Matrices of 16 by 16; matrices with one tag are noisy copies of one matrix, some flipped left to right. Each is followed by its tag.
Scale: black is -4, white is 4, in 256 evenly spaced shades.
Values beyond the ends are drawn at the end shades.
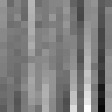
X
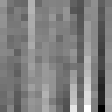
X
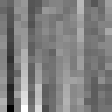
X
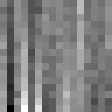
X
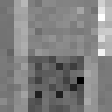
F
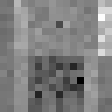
F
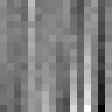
X
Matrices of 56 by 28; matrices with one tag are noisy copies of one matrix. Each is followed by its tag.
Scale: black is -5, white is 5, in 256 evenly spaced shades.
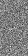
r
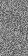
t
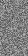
r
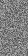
r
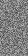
r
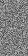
r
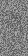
t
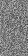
t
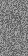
t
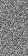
r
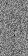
t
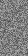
r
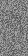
t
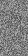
t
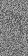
t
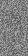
t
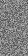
r
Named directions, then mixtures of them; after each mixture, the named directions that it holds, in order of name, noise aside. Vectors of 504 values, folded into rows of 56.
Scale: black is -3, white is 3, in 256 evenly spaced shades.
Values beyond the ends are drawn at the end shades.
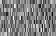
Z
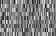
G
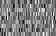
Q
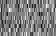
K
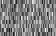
G, Z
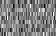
Q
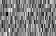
K, Z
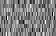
Q, Z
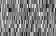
K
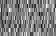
K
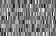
Q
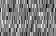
K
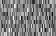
G, Z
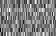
K, Q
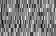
K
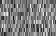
Q, Z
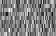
K, Z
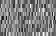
G, Q
